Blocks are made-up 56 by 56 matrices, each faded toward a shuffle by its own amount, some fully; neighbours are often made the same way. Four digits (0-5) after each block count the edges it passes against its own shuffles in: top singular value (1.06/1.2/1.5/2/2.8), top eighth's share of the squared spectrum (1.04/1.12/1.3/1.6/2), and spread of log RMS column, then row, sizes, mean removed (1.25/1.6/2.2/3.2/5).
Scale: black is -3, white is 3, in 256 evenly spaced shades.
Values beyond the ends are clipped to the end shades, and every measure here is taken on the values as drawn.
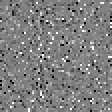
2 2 1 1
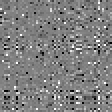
4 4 2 2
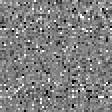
3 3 1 2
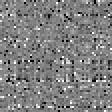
4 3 1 2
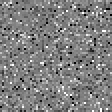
2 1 0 0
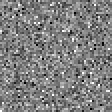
0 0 0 0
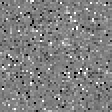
2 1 0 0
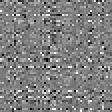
4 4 2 3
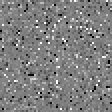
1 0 0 0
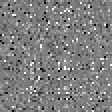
3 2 0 1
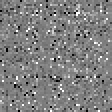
1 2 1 1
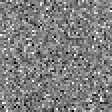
0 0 0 0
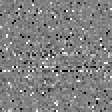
2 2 0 1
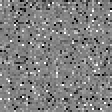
2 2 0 1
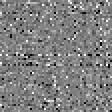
3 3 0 2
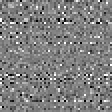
4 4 2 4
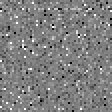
1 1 0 0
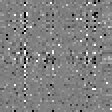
4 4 2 2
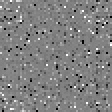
2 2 1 0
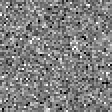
0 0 0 0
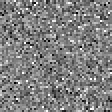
0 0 0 0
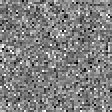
0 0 0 0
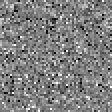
2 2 0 1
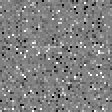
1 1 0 0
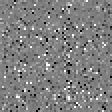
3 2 0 0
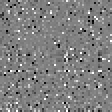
3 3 1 1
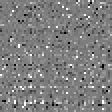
4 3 1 2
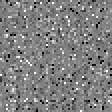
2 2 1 0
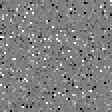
0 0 0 0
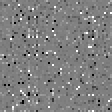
3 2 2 1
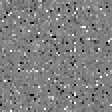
3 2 0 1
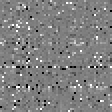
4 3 1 2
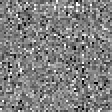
1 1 1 0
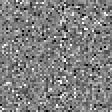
0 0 1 0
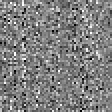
1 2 3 0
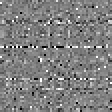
3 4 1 2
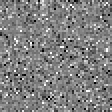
1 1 0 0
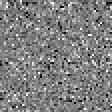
2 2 0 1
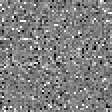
2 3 0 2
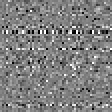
4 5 2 3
